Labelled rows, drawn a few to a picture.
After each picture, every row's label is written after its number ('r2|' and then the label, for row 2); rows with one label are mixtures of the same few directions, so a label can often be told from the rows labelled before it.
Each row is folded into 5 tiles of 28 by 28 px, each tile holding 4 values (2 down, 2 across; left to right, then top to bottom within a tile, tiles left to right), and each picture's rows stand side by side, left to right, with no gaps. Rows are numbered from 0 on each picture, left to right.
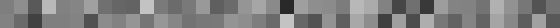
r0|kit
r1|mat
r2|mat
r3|mat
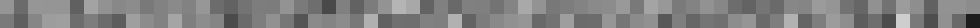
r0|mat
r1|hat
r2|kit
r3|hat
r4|mat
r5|kit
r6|kit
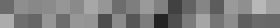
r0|mat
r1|kit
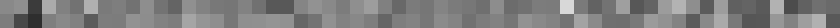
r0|kit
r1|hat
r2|mat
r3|mat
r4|mat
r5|mat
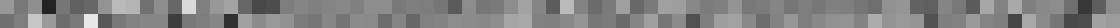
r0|kit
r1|kit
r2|mat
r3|hat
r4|mat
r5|kit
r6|hat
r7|hat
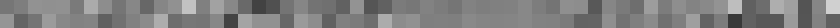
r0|mat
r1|kit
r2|mat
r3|hat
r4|kit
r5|hat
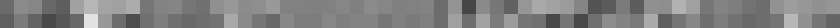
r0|hat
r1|hat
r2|mat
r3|kit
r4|kit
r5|hat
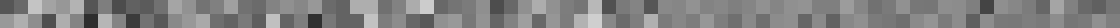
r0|kit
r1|mat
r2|hat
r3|mat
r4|kit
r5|mat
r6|mat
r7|mat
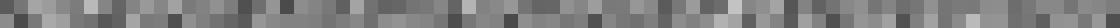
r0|mat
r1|hat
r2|mat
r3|kit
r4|hat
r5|kit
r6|kit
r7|mat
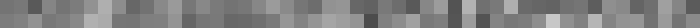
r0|hat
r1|hat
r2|hat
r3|kit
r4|hat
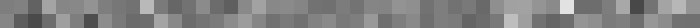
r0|kit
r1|mat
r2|kit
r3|hat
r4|mat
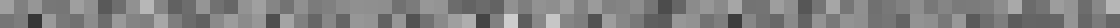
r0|hat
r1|mat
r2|mat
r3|kit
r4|hat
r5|hat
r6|mat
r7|hat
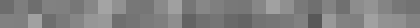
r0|hat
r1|hat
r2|hat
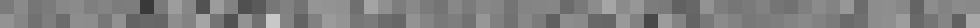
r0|mat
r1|mat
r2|mat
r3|kit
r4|kit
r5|mat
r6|mat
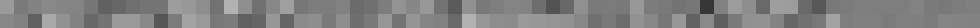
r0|hat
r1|mat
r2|mat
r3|hat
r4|mat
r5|mat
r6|mat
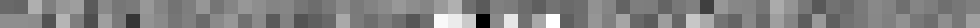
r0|kit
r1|mat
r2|kit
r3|kit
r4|mat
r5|mat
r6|mat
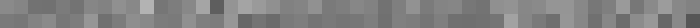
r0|kit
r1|mat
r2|hat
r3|hat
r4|mat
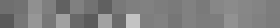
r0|mat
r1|hat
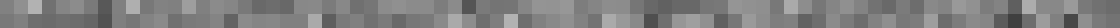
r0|hat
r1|kit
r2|hat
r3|kit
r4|hat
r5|mat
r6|kit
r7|kit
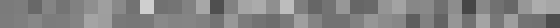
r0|hat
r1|mat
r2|mat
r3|kit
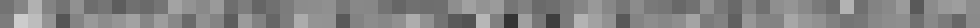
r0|kit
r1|kit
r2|kit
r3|kit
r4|kit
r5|hat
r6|mat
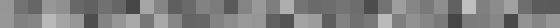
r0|hat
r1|mat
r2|mat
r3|kit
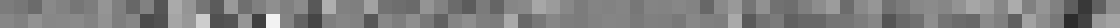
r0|hat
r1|mat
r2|kit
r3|kit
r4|mat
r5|hat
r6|hat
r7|hat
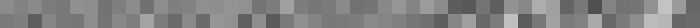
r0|hat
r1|mat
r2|mat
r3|kit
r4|hat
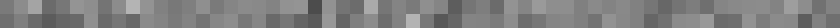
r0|hat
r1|mat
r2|kit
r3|kit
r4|hat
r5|mat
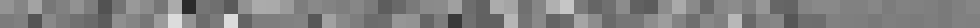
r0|hat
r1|kit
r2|hat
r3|hat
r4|mat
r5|hat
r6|hat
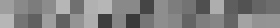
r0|mat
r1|mat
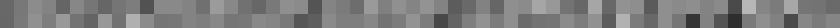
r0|mat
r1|mat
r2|kit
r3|kit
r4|kit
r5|kit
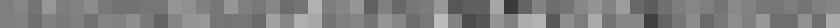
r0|kit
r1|mat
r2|kit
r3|mat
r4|hat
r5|mat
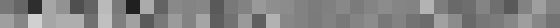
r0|hat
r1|mat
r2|mat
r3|mat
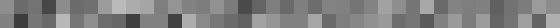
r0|kit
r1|hat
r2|hat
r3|mat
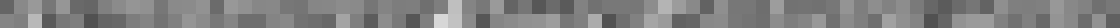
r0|hat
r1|mat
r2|kit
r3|kit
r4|hat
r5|mat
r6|hat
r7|mat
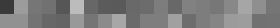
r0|mat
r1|hat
